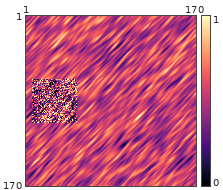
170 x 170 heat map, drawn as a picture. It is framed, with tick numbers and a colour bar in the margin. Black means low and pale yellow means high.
Streaks slant up to the right. An odd patch, rougher than its surroundings, sits in the middle left. The middle left is the roughest part. No overall slope runs across the table.
